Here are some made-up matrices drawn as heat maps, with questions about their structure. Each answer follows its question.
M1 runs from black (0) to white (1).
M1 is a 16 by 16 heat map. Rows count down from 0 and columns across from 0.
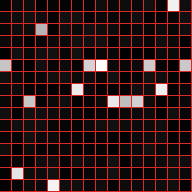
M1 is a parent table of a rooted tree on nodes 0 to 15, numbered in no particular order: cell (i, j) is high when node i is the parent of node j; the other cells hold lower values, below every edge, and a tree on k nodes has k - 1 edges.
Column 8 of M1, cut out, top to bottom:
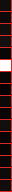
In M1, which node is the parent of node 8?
5
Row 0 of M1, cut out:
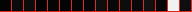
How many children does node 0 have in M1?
1
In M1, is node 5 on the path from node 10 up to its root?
yes
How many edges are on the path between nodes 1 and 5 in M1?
3
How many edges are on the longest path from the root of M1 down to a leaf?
3
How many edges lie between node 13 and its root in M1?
2
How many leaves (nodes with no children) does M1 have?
9
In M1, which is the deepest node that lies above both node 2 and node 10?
8
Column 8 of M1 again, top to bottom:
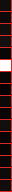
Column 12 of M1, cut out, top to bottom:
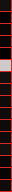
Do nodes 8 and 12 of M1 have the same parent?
yes
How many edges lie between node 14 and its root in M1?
2
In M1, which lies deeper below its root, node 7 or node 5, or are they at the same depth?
node 7
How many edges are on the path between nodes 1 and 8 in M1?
4
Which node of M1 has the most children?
5
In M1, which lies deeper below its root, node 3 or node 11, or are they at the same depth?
node 3
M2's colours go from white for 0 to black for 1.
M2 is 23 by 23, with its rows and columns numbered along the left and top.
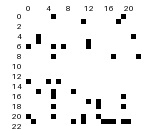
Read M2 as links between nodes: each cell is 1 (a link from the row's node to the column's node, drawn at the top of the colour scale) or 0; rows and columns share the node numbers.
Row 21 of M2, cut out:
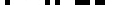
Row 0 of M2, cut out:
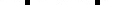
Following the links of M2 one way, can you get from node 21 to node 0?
yes
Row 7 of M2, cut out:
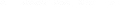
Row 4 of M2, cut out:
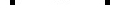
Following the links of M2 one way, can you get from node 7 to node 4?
no
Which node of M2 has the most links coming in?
node 5
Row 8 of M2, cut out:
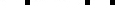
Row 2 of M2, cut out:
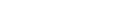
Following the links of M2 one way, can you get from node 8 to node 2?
yes
